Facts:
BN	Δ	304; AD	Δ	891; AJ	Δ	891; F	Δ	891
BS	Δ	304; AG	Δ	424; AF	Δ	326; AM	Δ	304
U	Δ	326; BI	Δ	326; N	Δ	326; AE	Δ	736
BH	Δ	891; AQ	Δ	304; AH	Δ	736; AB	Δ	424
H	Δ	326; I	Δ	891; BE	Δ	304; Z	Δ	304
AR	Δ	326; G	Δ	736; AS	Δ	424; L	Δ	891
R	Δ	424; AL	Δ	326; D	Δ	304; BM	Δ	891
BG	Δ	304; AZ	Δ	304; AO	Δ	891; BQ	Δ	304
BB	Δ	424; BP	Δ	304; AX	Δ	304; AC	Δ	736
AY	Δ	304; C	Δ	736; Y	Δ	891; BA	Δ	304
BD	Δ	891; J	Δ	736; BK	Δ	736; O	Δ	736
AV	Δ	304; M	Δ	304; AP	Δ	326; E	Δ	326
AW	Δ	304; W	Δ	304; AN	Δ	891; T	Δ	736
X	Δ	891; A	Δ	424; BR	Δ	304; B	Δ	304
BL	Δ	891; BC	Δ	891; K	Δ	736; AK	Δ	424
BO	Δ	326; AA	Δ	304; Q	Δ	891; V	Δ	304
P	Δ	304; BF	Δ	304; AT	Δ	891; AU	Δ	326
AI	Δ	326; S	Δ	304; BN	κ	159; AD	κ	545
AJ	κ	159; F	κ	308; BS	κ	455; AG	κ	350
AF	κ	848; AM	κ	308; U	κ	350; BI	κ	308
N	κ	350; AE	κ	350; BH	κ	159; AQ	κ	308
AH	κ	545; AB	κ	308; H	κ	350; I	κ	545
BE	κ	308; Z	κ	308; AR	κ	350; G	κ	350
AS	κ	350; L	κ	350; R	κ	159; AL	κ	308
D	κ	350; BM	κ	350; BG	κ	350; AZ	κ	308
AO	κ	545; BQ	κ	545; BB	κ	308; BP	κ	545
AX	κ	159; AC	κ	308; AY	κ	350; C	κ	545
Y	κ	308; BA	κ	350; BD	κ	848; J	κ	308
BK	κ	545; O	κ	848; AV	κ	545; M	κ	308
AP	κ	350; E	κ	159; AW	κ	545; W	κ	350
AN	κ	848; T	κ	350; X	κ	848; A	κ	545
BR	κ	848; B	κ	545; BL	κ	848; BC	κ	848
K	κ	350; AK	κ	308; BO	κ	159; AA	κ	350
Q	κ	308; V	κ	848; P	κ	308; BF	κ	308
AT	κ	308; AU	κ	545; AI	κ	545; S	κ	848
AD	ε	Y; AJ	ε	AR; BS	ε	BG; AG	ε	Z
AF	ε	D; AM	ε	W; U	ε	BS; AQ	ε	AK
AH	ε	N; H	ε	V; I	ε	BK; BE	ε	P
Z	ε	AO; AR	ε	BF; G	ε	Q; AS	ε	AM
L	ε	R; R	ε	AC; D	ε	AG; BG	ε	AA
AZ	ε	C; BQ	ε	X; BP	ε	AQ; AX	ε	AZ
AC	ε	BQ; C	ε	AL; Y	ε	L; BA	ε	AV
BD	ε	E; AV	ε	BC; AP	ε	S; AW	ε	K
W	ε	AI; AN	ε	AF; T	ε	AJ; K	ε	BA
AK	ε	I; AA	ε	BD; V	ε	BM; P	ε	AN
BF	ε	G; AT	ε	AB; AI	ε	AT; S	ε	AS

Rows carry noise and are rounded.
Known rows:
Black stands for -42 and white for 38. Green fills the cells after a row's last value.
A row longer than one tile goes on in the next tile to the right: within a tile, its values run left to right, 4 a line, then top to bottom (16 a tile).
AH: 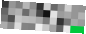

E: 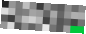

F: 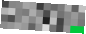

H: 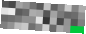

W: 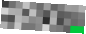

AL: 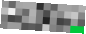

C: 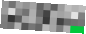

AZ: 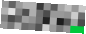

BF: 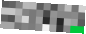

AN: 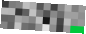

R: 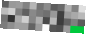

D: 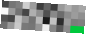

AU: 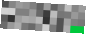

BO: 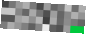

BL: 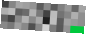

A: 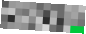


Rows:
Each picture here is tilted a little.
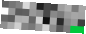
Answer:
Z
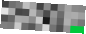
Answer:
AF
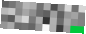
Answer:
AJ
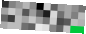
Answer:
N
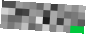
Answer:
V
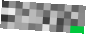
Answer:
U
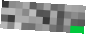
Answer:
AI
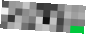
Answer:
AO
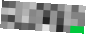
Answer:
Q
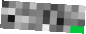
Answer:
BQ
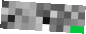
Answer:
I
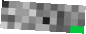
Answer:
AT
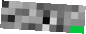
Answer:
BC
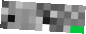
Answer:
BK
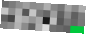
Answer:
AS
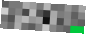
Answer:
S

